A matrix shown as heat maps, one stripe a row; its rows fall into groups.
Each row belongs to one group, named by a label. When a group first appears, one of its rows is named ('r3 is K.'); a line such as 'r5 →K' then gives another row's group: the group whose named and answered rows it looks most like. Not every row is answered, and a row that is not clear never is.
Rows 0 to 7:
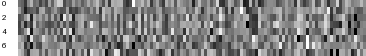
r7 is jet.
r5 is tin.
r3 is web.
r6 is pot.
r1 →web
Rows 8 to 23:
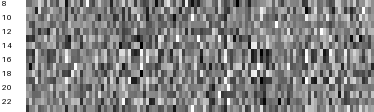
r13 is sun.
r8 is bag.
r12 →pot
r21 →jet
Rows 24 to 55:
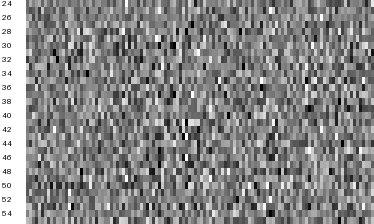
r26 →pot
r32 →sun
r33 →jet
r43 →bag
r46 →bag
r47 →pot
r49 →sun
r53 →tin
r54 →bag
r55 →jet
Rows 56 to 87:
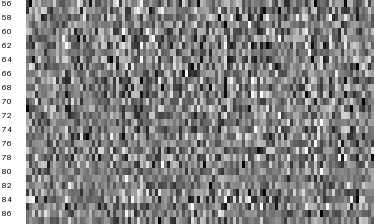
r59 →web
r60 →jet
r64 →tin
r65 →sun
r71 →sun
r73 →pot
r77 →jet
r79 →jet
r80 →pot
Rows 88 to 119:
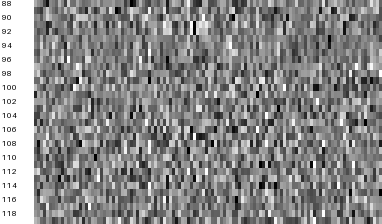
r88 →pot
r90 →web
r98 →jet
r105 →web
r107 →bag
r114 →tin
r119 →jet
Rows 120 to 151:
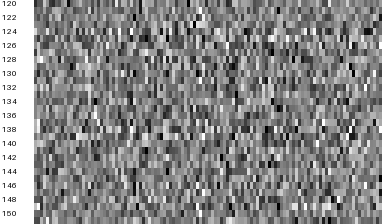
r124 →jet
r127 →web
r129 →web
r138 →jet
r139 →web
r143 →tin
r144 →pot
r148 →tin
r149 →pot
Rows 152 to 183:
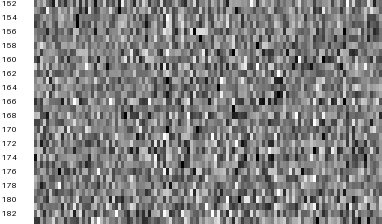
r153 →tin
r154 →sun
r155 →sun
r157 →sun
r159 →web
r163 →bag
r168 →pot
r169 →tin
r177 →jet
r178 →web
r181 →jet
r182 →jet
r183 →sun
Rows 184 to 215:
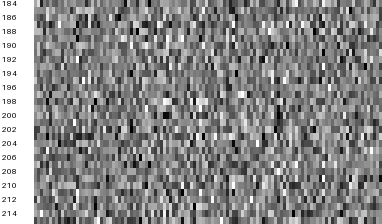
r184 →pot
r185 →web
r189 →sun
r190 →web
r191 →jet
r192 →tin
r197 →bag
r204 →web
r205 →tin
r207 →pot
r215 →web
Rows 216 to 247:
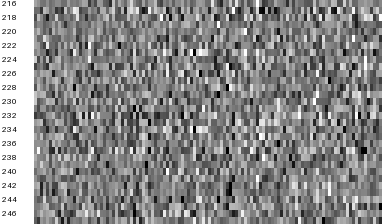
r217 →tin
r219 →sun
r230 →jet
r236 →bag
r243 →pot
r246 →web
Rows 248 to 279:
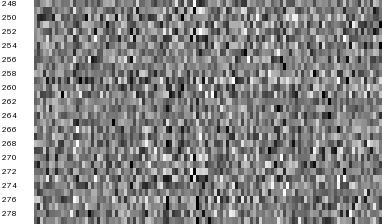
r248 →bag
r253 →bag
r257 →sun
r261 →jet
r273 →bag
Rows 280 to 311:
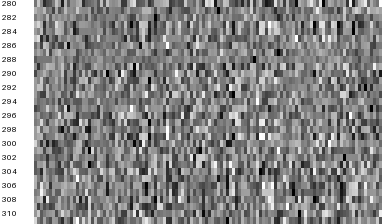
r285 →pot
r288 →sun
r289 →bag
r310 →pot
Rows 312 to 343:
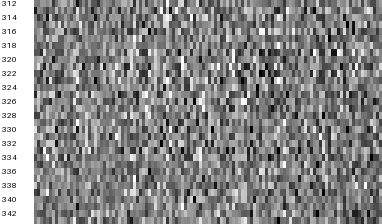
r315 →jet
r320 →sun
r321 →jet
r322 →tin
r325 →web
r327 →web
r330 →jet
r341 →sun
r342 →sun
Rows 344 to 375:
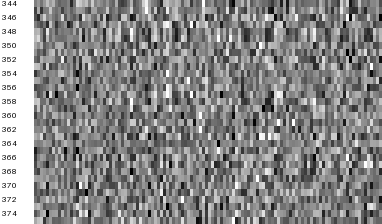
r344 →web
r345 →web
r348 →jet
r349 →jet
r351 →jet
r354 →sun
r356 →sun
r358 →jet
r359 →web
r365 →sun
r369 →web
